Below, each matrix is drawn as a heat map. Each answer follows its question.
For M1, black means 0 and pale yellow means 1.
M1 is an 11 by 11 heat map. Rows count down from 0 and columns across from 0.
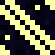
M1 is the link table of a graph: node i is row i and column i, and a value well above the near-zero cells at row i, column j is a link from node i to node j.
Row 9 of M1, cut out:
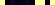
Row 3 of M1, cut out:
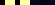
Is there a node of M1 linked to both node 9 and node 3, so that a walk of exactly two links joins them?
no
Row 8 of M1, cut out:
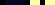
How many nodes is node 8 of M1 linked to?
4
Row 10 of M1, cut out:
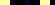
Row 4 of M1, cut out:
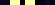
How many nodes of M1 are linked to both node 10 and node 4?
0
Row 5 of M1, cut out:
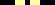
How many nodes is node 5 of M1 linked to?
4
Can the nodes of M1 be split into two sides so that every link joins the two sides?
no
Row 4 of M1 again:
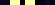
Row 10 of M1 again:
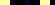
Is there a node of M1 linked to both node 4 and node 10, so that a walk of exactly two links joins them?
no
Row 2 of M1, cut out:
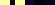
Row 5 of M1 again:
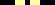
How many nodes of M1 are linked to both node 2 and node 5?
2
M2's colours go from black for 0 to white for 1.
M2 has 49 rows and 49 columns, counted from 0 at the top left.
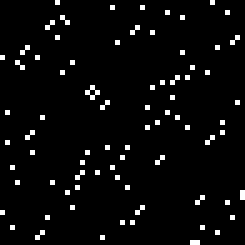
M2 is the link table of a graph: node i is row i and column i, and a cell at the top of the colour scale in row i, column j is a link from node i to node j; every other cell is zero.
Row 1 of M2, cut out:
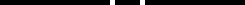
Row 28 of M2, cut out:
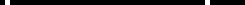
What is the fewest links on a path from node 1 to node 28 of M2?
1
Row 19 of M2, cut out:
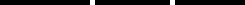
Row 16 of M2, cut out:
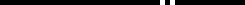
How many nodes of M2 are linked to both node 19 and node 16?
1
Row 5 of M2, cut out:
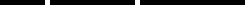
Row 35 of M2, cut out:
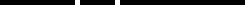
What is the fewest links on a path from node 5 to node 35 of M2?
6
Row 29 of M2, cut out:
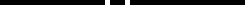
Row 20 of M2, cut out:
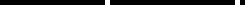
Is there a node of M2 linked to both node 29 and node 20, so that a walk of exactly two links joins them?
yes
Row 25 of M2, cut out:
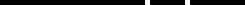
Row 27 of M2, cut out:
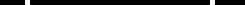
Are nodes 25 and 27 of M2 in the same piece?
yes
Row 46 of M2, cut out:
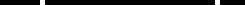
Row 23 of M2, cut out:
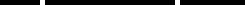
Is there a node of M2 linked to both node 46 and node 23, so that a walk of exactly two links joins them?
yes
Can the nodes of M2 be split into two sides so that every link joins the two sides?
no
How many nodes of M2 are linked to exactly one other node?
0
